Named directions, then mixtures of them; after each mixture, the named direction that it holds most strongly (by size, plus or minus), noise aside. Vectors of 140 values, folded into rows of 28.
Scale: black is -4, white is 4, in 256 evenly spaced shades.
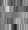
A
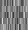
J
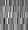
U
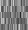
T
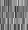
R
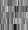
R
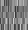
R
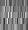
U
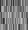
T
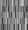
J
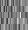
T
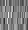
U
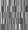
T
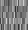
R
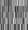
R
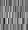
U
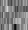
A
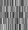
J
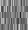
T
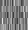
J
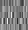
J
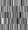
T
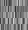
R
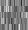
T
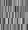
R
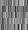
R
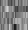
A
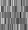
T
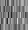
U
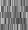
T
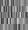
T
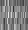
U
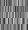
R
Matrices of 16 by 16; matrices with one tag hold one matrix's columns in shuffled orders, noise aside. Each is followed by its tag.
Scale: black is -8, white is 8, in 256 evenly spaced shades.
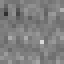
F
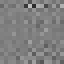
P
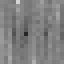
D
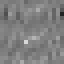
F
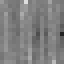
D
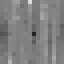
D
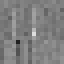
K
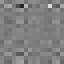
P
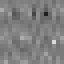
F
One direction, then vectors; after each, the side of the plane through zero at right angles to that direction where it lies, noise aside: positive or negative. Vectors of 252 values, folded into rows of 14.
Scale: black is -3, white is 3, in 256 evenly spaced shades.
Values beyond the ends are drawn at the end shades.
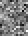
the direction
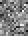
negative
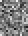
negative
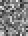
negative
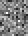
positive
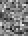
negative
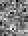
positive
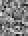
positive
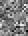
negative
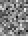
negative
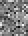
negative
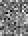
negative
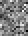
negative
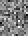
positive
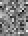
positive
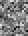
negative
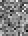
negative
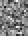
positive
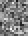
positive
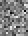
negative
